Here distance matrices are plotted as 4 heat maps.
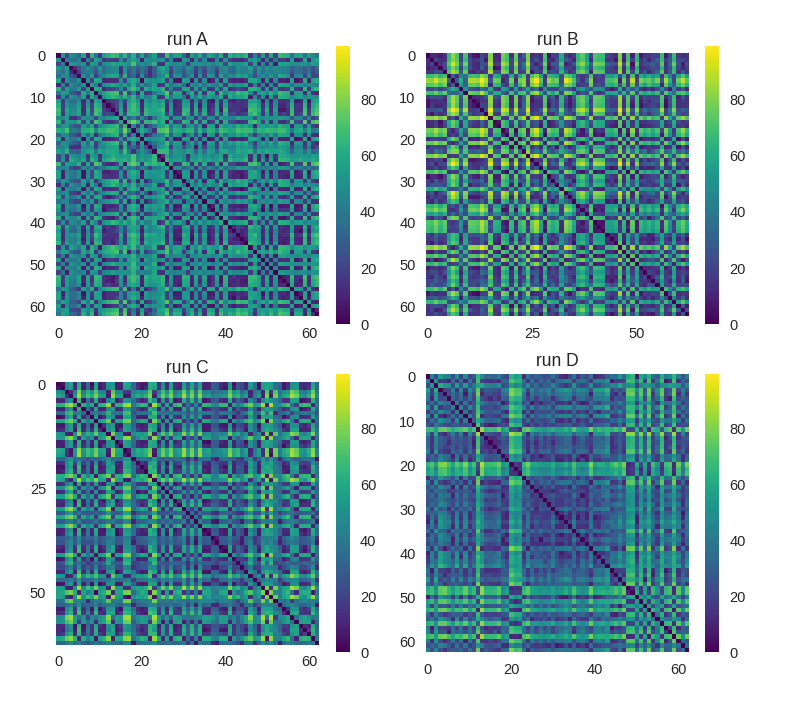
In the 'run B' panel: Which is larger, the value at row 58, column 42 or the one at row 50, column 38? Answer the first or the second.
the first
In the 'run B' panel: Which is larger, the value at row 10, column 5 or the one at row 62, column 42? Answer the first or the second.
the first
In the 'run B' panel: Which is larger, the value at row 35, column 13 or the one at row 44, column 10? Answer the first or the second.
the first
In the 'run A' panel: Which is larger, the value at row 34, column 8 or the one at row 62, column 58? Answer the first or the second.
the second
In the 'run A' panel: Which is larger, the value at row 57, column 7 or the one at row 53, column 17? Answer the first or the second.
the second
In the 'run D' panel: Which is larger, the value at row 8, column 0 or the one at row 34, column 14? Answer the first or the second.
the second
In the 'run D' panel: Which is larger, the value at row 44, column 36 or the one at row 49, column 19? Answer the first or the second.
the second
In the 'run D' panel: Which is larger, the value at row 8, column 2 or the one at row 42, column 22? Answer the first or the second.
the second
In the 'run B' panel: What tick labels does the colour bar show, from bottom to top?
0, 20, 40, 60, 80
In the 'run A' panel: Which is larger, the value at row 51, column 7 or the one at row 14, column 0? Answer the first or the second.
the second
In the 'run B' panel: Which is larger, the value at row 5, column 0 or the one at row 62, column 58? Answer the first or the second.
the first
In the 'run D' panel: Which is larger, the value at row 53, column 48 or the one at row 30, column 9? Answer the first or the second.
the second
